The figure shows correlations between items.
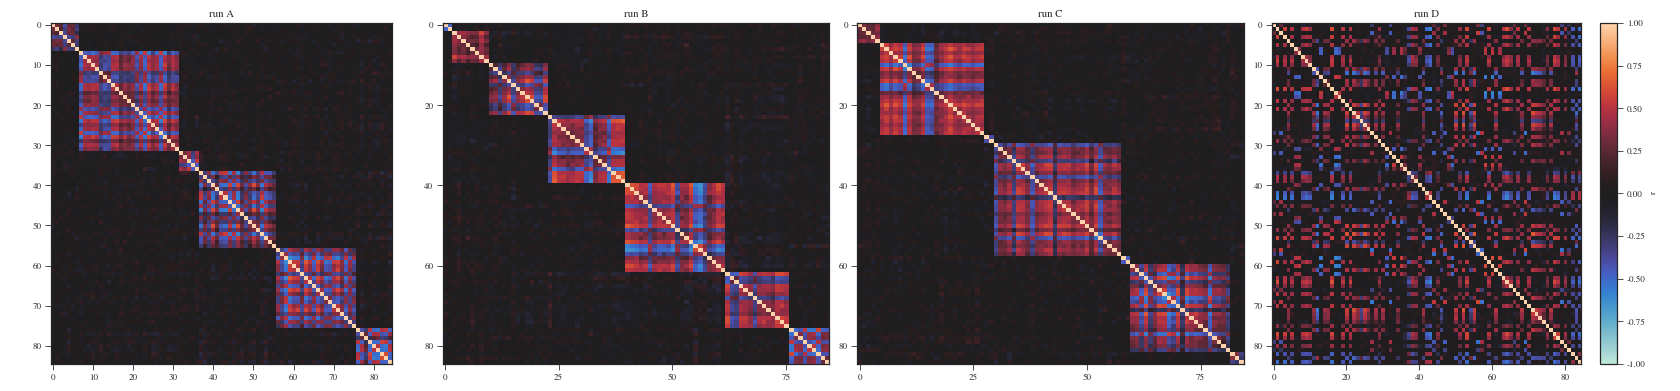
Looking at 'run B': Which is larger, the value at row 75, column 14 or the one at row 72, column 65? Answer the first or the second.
the second
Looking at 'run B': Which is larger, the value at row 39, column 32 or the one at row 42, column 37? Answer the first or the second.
the second
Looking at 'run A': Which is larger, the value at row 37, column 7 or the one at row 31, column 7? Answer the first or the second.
the first
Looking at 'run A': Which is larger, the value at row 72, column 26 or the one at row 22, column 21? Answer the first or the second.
the first
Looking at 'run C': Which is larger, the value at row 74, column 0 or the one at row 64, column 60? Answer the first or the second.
the first
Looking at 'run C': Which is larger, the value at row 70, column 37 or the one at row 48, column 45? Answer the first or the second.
the second
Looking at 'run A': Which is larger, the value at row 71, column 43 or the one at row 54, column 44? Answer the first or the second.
the second
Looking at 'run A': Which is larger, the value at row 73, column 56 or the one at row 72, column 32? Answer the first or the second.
the second
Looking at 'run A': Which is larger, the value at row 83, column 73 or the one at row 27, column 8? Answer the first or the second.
the first
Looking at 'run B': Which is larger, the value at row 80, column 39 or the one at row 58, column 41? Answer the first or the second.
the second
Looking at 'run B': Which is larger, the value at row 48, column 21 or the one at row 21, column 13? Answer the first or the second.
the first
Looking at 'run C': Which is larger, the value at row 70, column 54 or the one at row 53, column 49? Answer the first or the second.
the first
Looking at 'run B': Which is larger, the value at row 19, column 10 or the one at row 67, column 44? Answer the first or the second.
the first
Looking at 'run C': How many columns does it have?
85
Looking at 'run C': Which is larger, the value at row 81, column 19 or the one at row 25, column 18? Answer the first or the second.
the second
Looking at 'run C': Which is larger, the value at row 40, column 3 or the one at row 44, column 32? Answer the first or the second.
the second
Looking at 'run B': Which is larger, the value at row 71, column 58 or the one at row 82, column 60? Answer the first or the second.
the second
